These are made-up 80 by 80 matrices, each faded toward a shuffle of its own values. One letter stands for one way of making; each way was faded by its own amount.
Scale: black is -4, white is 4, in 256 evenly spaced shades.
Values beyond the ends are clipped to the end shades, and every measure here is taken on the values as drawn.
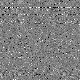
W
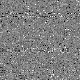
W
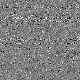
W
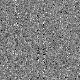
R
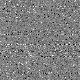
W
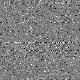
W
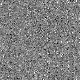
R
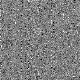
R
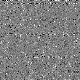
W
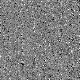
R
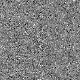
R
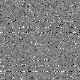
W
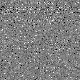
W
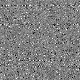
W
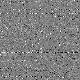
W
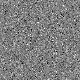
R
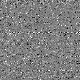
W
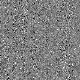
R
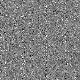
R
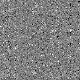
R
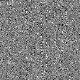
R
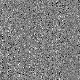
R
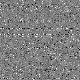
W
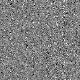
R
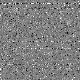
W
